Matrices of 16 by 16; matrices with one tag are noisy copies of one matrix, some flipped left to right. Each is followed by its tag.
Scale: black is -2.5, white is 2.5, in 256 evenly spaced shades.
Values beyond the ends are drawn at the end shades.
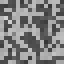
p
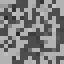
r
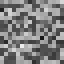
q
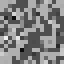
r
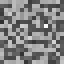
q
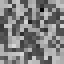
r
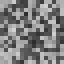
r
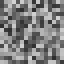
p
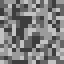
p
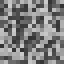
p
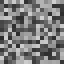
q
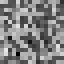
p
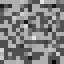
q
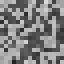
r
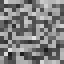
q
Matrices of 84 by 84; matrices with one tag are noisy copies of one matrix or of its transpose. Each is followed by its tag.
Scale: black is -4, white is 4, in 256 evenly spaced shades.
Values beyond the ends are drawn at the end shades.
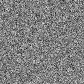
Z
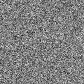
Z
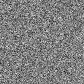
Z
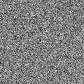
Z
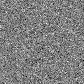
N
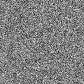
N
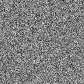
Z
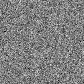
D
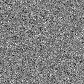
Z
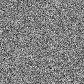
D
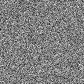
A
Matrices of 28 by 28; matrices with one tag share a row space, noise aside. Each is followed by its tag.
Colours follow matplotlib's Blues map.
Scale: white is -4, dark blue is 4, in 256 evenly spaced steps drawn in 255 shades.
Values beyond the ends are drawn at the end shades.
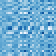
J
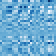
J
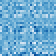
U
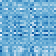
U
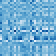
U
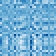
U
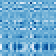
U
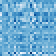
U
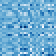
J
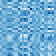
J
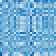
U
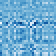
U
